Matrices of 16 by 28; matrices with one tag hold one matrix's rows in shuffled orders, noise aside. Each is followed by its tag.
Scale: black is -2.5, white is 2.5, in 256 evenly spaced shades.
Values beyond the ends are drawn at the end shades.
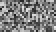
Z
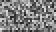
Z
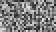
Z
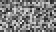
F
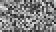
Z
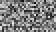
Z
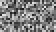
Z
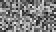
F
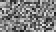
Z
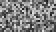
F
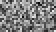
F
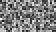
F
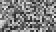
Z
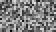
F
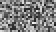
Z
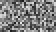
Z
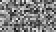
Z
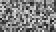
F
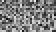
F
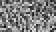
F
